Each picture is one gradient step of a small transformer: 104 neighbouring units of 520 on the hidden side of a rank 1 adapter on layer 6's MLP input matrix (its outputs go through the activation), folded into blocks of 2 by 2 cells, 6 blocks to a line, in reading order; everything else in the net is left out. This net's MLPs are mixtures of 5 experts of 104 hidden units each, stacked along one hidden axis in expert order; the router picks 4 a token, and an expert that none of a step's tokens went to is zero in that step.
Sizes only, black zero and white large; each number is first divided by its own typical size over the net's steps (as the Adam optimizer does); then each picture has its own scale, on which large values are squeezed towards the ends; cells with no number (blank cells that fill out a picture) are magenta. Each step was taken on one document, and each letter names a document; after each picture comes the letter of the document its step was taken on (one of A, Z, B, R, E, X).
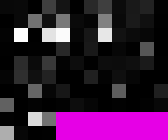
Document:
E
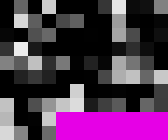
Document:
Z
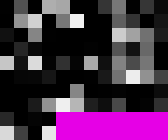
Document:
Z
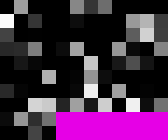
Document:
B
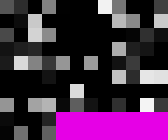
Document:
Z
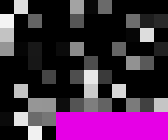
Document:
B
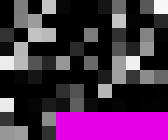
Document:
Z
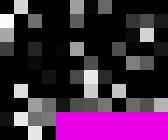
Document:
B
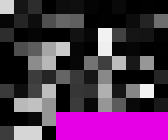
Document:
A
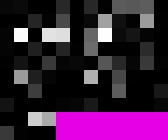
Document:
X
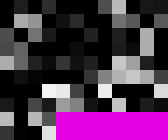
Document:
Z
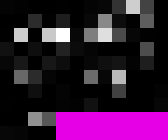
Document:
X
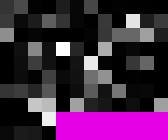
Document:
A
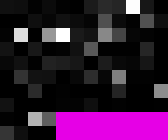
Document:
X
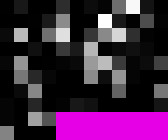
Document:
X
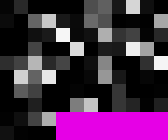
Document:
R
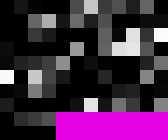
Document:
R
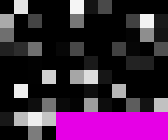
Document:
B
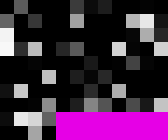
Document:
B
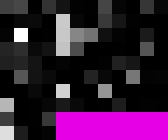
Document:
E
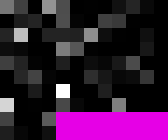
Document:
E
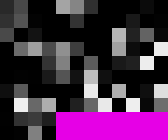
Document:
B
